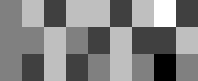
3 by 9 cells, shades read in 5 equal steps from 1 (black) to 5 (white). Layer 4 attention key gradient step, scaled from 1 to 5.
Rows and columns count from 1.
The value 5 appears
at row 1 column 8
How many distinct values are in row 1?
4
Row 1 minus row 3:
0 2 -2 2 1 -2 1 4 -1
